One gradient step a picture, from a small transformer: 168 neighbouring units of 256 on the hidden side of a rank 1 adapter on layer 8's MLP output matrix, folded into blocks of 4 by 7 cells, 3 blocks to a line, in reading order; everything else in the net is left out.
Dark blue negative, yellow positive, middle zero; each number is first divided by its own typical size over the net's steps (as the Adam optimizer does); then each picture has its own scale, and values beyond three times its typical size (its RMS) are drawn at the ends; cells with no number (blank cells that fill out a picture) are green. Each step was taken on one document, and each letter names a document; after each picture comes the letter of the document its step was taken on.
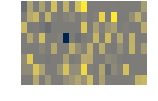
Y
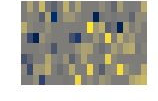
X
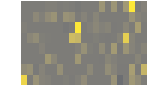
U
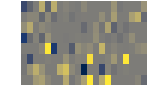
Y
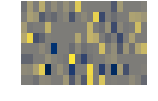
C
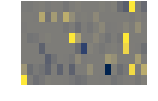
U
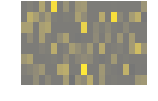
Y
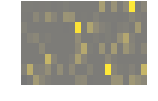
U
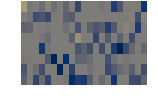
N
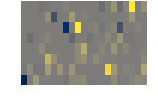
U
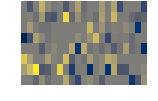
C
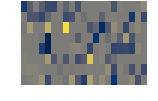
N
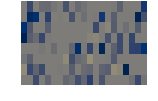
C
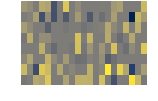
X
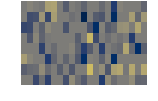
X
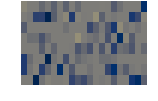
X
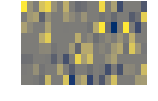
N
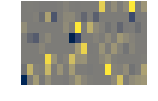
U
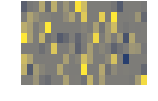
Y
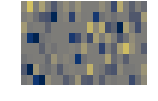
X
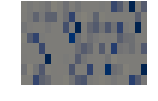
U
